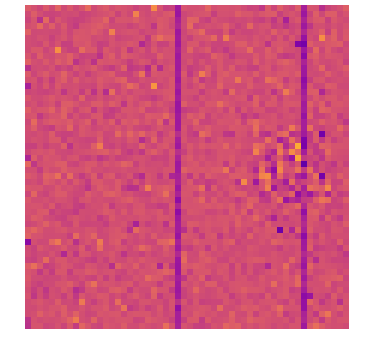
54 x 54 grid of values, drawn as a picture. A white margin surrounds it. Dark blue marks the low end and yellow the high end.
Odd lines: columns 26 and 47. Average level on the scale: 50%. Histogram: skewed, a long tail of low values. Slope: none. Roughest part: middle right. Odd patch: rougher, in the middle right.
